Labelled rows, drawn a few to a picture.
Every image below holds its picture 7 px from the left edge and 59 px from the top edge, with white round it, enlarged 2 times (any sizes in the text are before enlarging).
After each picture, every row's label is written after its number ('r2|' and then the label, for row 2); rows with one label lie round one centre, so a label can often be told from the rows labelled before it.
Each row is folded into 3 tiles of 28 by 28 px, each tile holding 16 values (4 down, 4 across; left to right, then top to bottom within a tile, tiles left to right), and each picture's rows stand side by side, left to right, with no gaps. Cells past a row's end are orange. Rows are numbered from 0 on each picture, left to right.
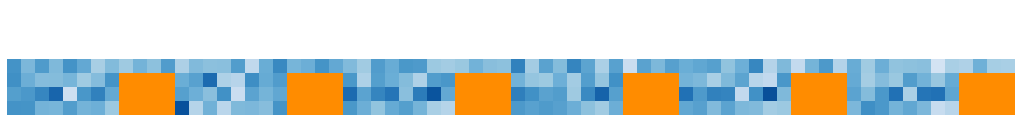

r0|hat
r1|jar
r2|hat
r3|hat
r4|hat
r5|hat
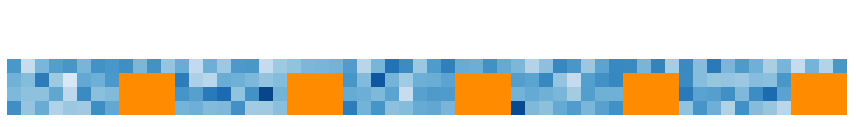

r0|jar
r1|hat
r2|jar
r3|jar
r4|hat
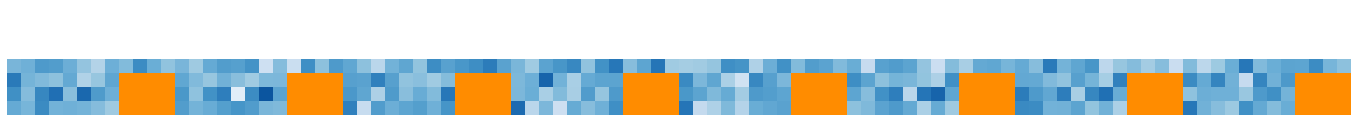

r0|hat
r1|hat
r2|jar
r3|jar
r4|jar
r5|hat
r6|hat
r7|jar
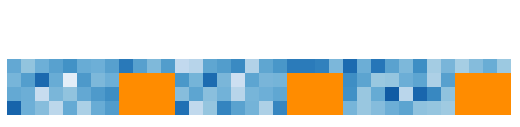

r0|jar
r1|jar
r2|hat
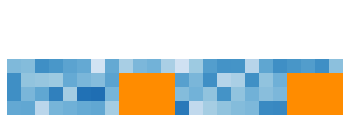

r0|hat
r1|jar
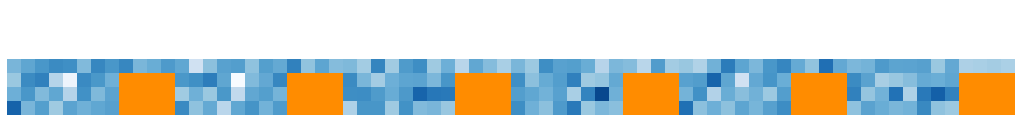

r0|jar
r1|jar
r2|hat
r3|hat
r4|jar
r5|hat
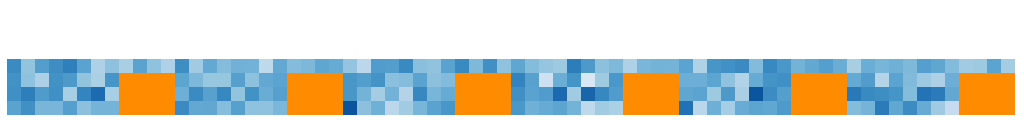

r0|hat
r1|hat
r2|jar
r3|hat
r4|jar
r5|hat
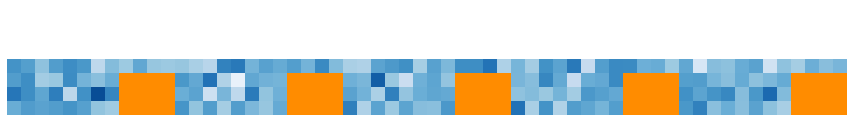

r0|hat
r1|jar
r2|jar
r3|jar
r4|hat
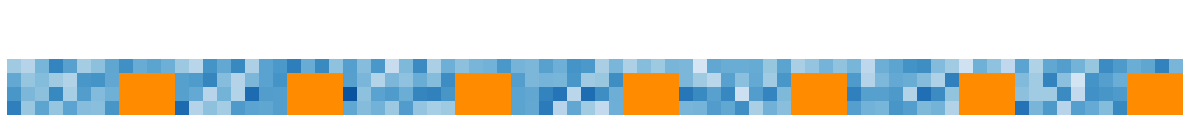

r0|jar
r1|jar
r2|hat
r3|hat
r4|hat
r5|hat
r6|jar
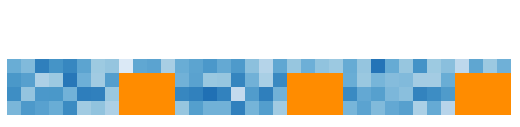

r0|hat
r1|hat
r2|hat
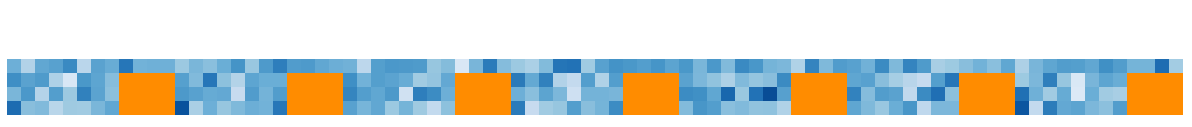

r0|jar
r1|jar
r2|hat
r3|jar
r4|hat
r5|hat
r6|jar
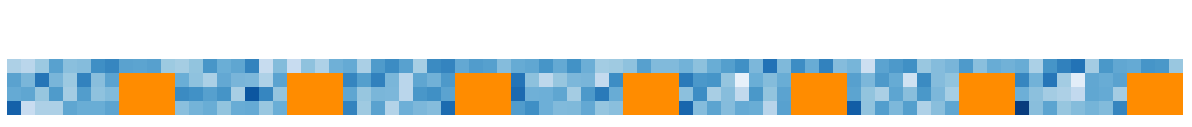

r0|jar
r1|hat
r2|jar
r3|hat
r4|jar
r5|jar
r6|jar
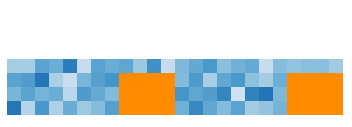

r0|jar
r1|hat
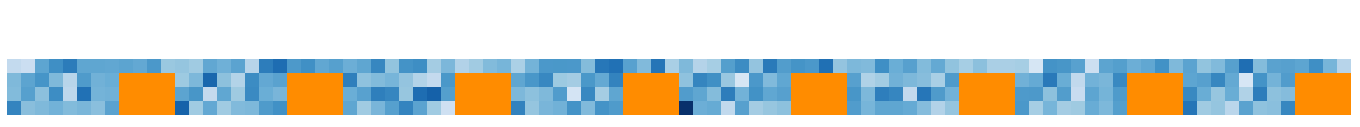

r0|jar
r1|jar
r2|hat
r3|jar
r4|jar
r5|hat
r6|jar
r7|jar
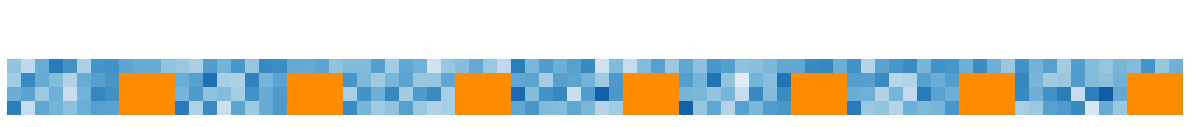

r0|jar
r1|jar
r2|hat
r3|hat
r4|jar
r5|jar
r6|hat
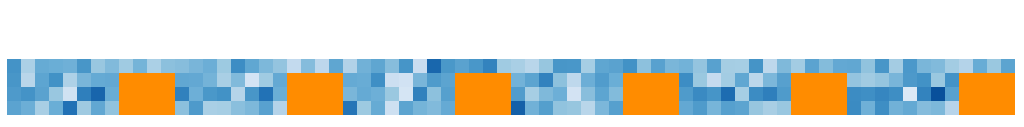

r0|hat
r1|hat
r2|jar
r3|jar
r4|hat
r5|hat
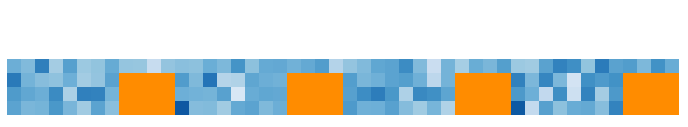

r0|hat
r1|jar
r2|hat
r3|jar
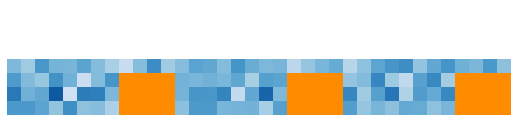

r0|hat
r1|hat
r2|jar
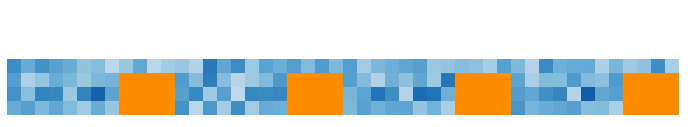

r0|hat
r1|jar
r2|hat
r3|hat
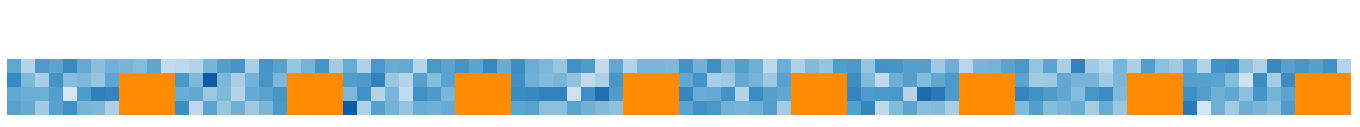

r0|hat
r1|jar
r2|jar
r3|hat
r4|hat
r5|hat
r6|hat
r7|jar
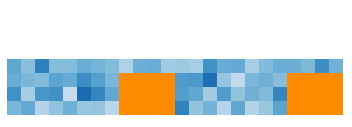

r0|hat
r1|jar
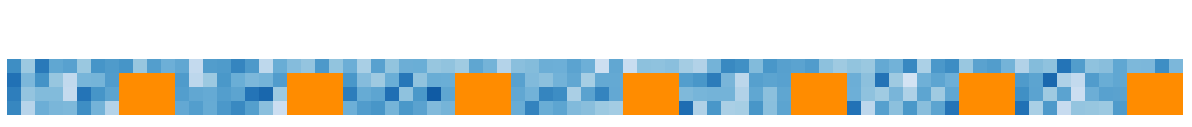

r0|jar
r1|hat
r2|hat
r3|hat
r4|jar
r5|jar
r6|jar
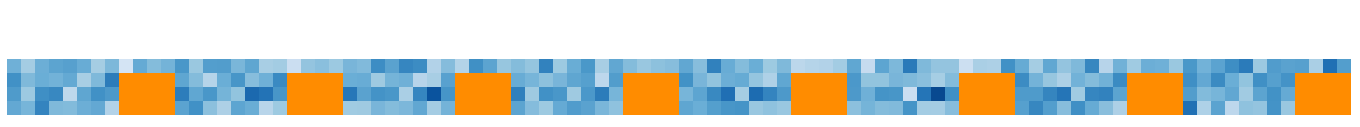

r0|hat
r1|hat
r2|hat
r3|hat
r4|hat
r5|hat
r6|hat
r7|jar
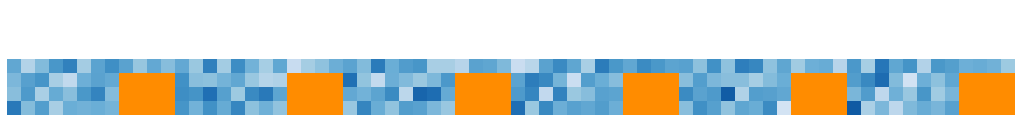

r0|jar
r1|hat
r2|hat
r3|jar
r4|hat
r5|jar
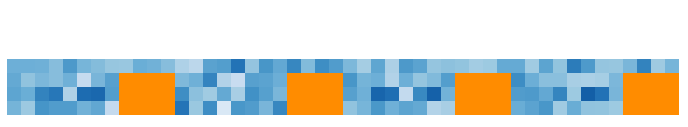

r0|hat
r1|jar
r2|hat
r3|hat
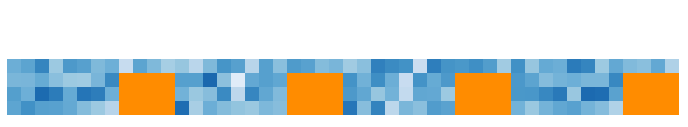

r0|hat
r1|jar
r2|jar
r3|hat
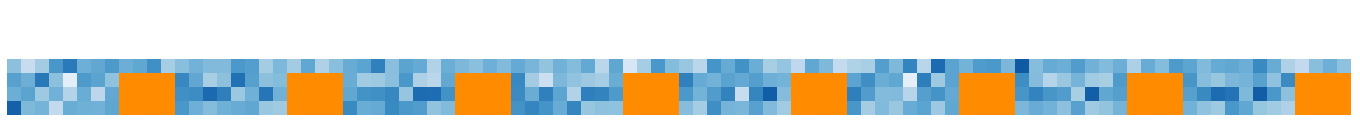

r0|jar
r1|hat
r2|hat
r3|hat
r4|hat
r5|jar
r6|hat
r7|hat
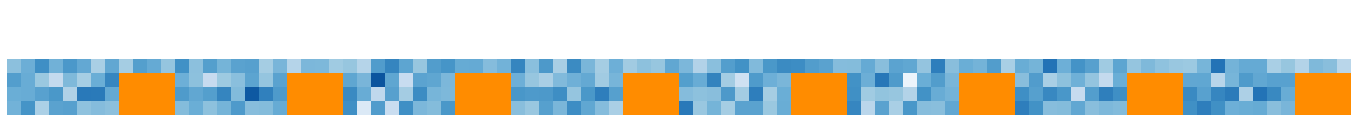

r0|hat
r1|hat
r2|jar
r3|hat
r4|jar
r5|jar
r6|hat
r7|hat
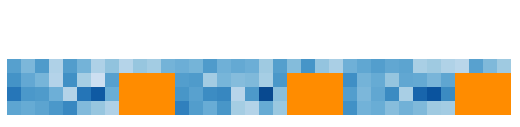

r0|hat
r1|hat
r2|hat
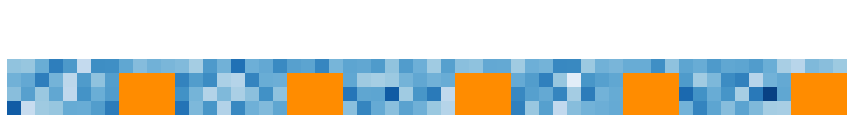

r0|jar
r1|jar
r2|hat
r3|jar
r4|hat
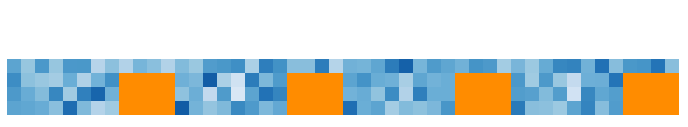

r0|hat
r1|jar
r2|jar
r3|jar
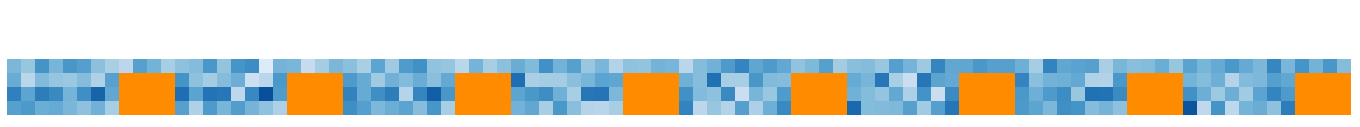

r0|hat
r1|hat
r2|hat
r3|hat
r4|jar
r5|jar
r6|hat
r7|jar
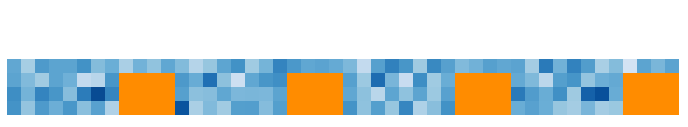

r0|hat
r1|jar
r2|jar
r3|hat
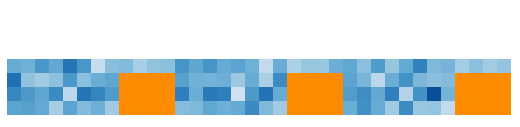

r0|hat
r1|hat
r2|hat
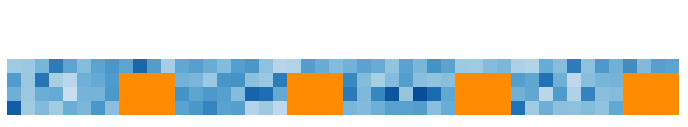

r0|jar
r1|hat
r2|hat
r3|jar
